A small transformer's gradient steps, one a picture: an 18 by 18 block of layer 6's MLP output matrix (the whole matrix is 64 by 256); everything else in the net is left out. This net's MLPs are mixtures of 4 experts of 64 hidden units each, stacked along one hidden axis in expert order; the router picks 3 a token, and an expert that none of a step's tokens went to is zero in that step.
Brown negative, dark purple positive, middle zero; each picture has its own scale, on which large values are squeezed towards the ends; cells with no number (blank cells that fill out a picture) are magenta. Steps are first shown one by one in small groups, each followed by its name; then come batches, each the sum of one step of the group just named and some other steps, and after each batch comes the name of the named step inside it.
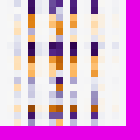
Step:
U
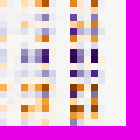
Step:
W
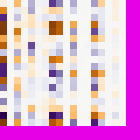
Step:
U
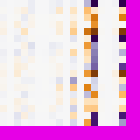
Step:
U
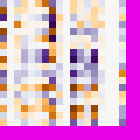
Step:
W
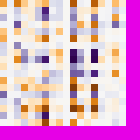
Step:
W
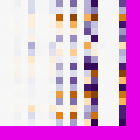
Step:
U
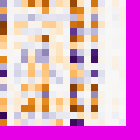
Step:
W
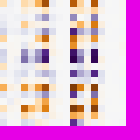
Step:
W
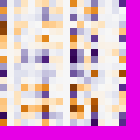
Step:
W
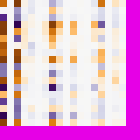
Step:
U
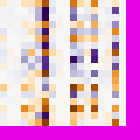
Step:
W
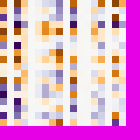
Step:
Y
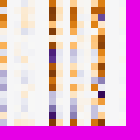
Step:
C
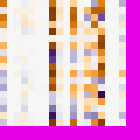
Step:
C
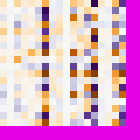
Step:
Y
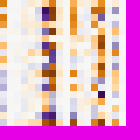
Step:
C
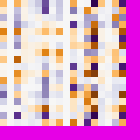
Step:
Y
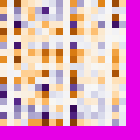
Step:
Y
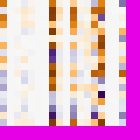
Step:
C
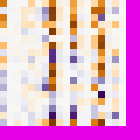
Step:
C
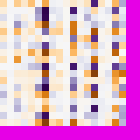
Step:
Y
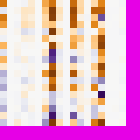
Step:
C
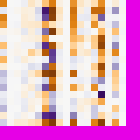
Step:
C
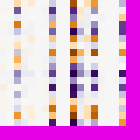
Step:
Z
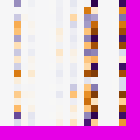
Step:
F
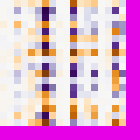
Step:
Z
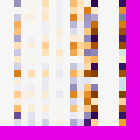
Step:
F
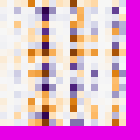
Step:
Z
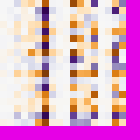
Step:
F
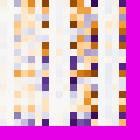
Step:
F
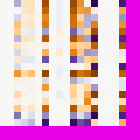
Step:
F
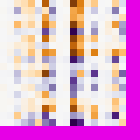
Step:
Z
